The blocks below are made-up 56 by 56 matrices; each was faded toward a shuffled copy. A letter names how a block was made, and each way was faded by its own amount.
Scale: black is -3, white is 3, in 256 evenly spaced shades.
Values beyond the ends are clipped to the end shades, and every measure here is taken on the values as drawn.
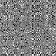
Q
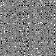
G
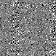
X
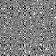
Q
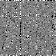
G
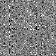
X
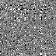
X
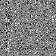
X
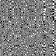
Q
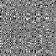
Q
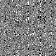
X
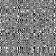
Q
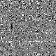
X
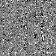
X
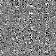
X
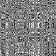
Q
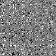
X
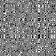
Q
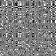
Q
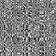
Q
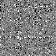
X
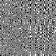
Q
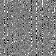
G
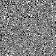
X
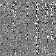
G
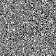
X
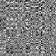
Q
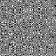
Q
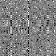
Q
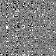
G
